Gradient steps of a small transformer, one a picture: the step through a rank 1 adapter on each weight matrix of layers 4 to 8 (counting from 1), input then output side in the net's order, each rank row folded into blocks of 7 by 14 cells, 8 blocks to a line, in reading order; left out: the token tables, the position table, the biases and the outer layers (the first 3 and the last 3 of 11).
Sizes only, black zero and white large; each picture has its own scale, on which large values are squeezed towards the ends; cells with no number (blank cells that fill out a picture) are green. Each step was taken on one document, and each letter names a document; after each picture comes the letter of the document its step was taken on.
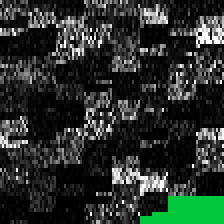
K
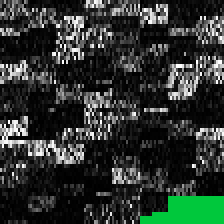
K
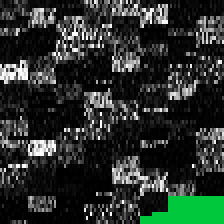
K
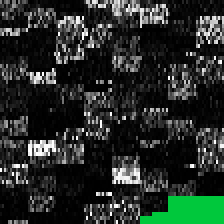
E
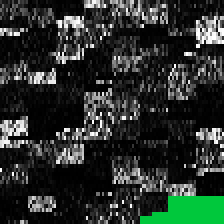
E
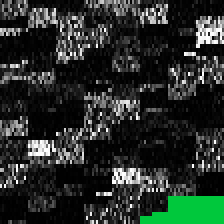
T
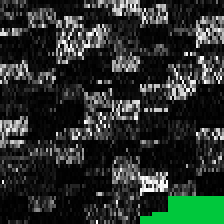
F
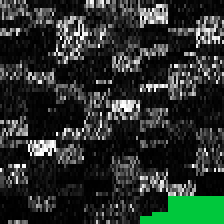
K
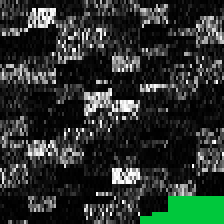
K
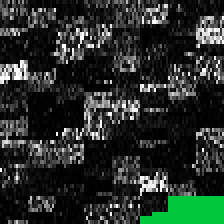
E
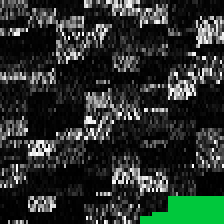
T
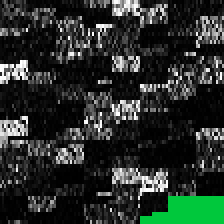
F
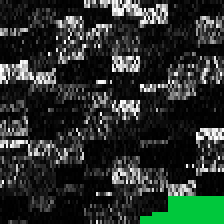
F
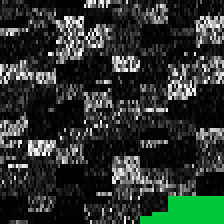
F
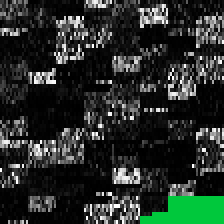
E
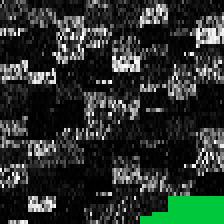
E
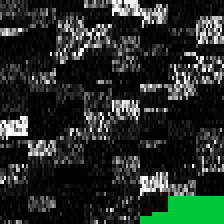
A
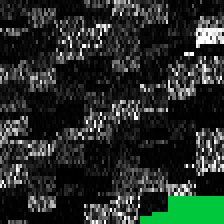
F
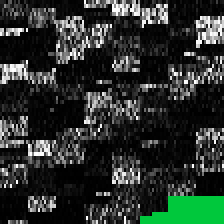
T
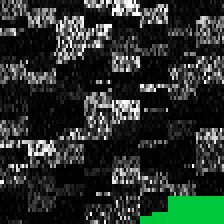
A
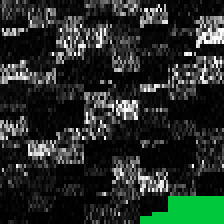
T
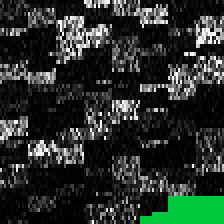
A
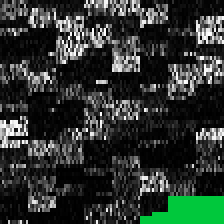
A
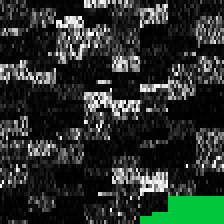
F
